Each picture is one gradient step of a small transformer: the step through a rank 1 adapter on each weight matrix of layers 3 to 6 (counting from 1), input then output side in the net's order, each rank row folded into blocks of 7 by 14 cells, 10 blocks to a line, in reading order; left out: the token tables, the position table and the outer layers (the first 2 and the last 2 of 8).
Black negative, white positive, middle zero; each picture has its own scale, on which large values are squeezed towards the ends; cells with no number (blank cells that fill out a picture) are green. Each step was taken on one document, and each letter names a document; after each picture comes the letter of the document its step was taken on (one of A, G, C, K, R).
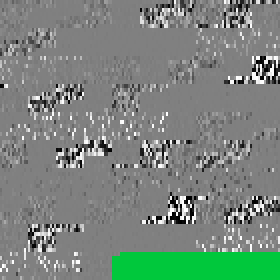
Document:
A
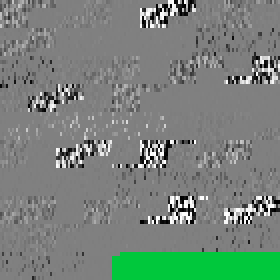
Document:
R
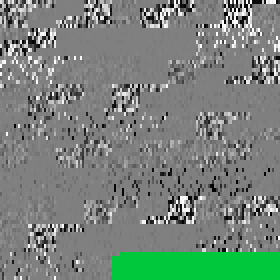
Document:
A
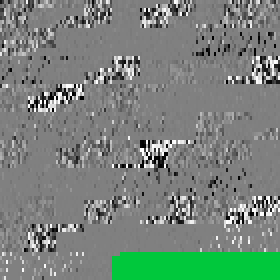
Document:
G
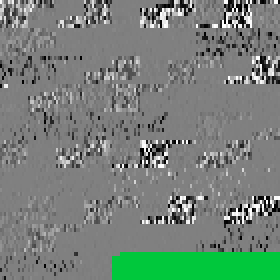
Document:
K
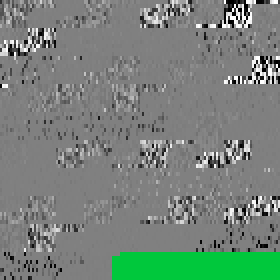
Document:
K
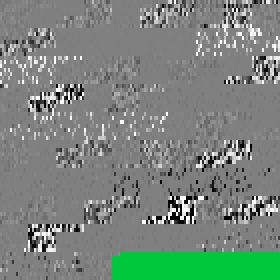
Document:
A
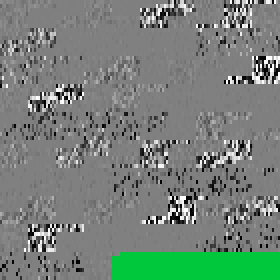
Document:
A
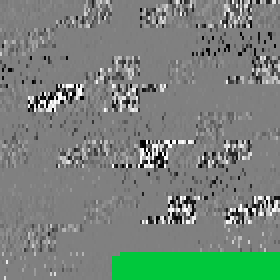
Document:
G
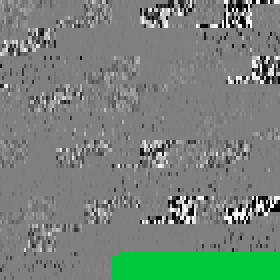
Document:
K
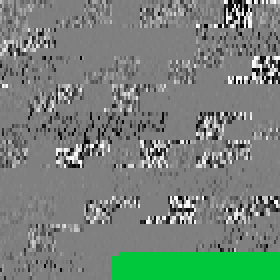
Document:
K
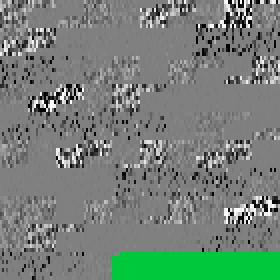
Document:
R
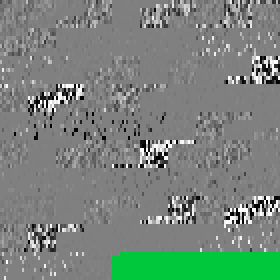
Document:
G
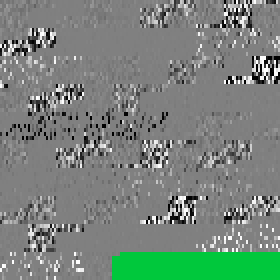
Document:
A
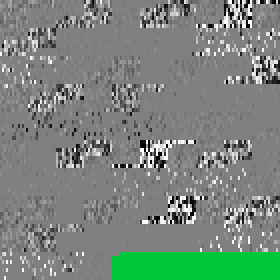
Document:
G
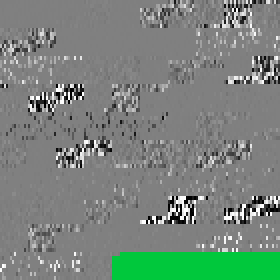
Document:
A
